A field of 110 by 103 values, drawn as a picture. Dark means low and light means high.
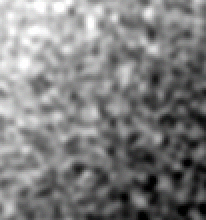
The ninth with the lowest average is the bottom right. The top left is the ninth with the highest average. The texture is blotchy. There is an overall slope up to the top left. There are no lone odd cells. No regular stripes run through it.
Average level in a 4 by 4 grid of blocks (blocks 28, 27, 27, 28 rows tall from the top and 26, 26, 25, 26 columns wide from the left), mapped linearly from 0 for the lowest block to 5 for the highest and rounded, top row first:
5432 | 4321 | 3311 | 2100
